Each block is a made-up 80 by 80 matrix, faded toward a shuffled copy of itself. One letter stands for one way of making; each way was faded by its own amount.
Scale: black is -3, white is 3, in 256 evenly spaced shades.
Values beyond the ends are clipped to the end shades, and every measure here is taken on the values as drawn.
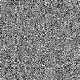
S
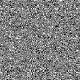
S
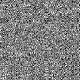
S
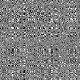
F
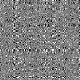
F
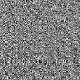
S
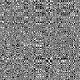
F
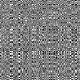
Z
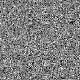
S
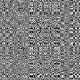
Z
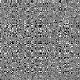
F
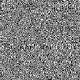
S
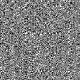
S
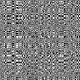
Z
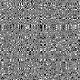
F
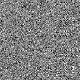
S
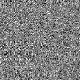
S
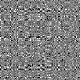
F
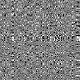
F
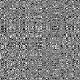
F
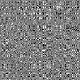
F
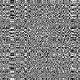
Z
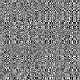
Z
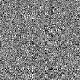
S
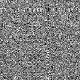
S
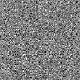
S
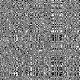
F
